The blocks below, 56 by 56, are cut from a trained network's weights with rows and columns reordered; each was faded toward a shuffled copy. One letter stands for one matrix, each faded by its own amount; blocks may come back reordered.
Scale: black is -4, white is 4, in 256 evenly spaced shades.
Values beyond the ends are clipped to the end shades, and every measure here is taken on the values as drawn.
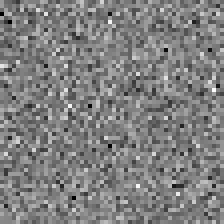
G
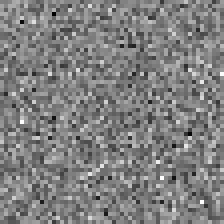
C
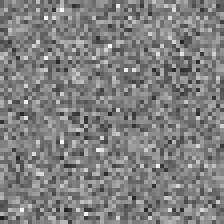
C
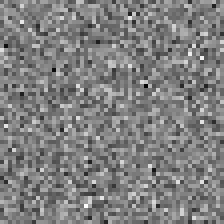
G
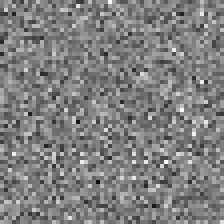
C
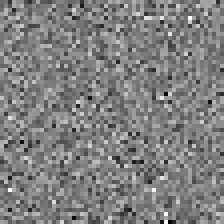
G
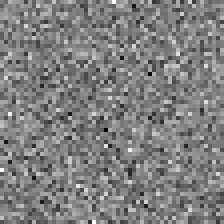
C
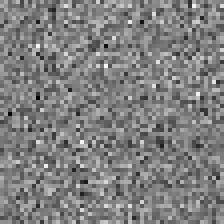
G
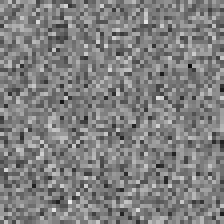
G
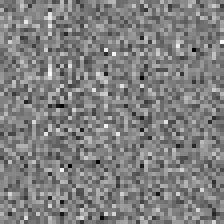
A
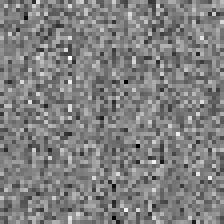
A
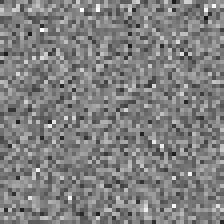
C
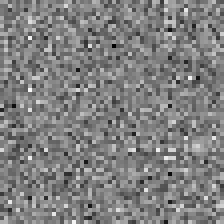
A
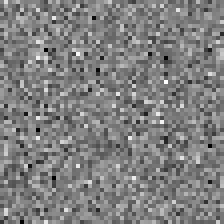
A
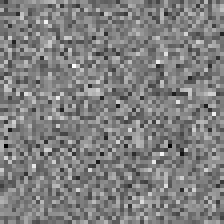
C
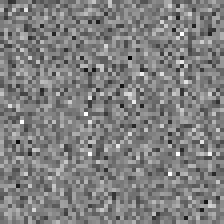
C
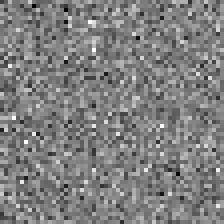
A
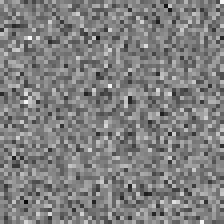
G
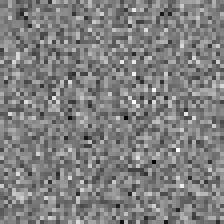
C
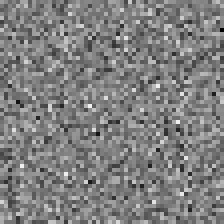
G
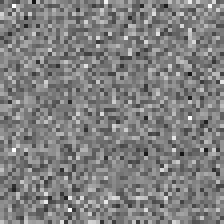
C
